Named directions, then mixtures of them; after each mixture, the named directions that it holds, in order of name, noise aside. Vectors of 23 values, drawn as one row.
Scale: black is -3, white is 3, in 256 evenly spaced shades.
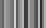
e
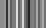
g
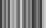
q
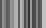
g, q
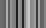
g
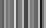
e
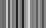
g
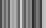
q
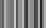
e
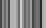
q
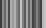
q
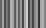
e, q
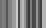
g, q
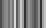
e, q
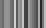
e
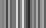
g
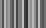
e, q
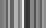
e, g
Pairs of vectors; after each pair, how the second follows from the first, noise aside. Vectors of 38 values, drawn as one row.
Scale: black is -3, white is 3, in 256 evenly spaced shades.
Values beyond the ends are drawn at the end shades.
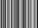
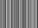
shrunk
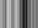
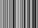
shuffled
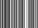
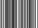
shuffled
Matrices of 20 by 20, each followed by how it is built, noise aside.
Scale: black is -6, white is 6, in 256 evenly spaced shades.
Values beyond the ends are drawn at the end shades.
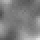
smooth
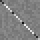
diagonal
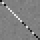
diagonal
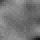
smooth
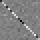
diagonal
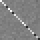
diagonal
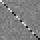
diagonal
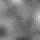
smooth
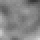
smooth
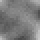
smooth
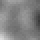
smooth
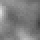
smooth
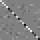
diagonal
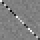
diagonal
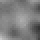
smooth
